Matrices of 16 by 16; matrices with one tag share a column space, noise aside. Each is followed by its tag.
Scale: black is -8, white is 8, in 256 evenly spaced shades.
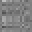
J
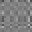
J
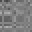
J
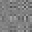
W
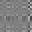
W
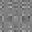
W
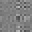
W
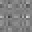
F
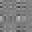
W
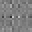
F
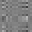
W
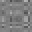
J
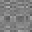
W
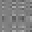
W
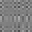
W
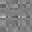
F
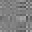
W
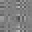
W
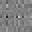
F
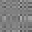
W
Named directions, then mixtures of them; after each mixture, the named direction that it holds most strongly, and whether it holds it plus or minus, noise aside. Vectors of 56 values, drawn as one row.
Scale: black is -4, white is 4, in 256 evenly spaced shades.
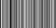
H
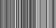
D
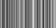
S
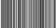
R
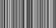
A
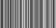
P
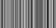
P, plus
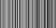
D, minus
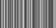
A, minus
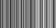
D, plus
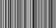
A, minus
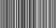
D, plus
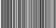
R, plus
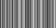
S, plus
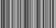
H, minus
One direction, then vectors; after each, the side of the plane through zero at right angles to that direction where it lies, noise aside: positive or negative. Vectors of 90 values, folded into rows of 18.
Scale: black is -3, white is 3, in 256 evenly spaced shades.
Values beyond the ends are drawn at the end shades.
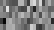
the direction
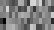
positive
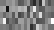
negative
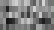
negative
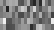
negative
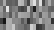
positive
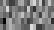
positive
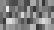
positive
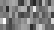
negative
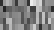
positive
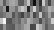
negative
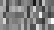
negative
